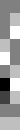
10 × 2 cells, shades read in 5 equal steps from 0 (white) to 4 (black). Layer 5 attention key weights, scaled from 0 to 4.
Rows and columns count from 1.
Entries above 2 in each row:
0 0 0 0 0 0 1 1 0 0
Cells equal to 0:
3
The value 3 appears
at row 8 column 1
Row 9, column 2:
2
